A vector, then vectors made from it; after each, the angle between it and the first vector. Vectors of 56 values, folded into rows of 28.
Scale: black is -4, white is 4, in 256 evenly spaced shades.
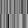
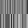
partly aligned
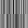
orthogonal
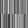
partly aligned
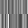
nearly opposite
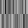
orthogonal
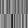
orthogonal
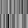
nearly parallel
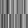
partly opposed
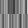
partly opposed
